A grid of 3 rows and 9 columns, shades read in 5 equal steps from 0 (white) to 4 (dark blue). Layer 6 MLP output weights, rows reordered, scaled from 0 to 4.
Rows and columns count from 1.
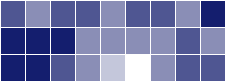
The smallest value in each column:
3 2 3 2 1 0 2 2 2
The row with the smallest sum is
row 3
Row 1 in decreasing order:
4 3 3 3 3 3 2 2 2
